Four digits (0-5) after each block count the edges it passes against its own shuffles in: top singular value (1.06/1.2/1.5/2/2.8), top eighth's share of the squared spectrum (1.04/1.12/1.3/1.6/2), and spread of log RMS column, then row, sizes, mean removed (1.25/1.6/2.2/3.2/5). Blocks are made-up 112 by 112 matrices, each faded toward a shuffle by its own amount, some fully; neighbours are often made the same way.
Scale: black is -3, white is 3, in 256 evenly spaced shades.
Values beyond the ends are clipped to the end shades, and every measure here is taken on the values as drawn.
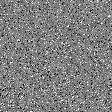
2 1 0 0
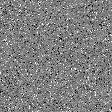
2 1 0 0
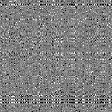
5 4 3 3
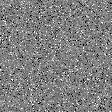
2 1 0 1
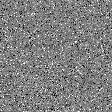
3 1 0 0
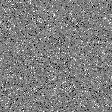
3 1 0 0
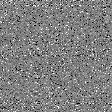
3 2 1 1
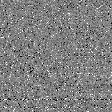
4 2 0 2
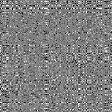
5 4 3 4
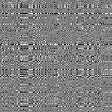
5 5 3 4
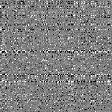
5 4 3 3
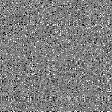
4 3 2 2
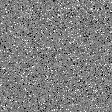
2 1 0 0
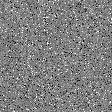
0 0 0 0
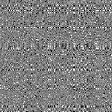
5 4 3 3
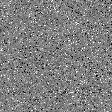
2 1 0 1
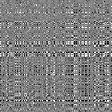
5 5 4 4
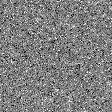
2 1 0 0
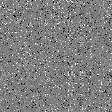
3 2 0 0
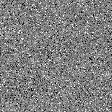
3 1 0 0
